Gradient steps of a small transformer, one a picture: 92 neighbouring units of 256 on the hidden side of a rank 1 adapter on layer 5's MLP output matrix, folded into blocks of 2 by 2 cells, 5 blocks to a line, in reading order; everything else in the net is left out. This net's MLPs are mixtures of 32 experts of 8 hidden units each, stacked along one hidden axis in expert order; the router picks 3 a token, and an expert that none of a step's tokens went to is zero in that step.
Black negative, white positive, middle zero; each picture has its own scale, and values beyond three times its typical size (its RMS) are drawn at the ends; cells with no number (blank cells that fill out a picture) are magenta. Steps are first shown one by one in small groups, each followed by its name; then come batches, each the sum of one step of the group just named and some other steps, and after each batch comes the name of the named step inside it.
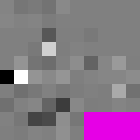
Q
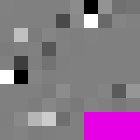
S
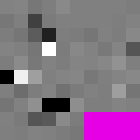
Q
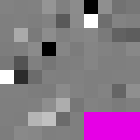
S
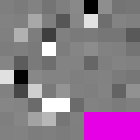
S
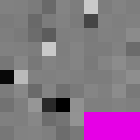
Q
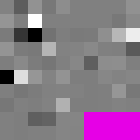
Q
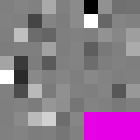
S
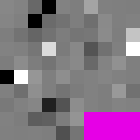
Q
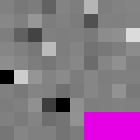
Q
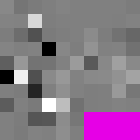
Q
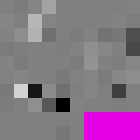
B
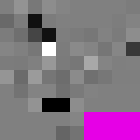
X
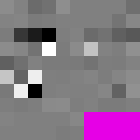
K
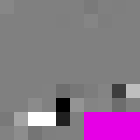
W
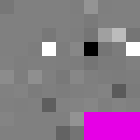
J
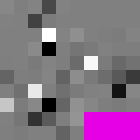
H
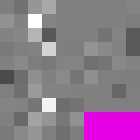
B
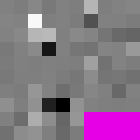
H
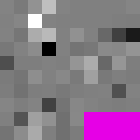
H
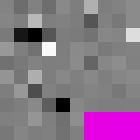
K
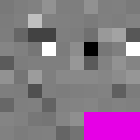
J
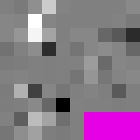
B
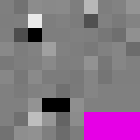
X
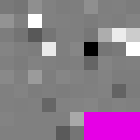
J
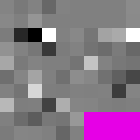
H
